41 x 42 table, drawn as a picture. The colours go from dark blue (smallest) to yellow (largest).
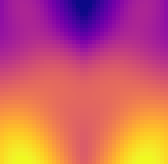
Ninth with the lowest average: top middle. Histogram: bell-shaped. Roughest part: top middle. Lone odd cells: none. Mirror symmetry: left to right. Slope: up to the bottom. Grain: smooth.
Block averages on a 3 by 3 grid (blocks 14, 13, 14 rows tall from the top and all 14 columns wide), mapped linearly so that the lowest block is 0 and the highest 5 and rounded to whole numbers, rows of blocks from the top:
1 0 1
3 3 3
5 3 5
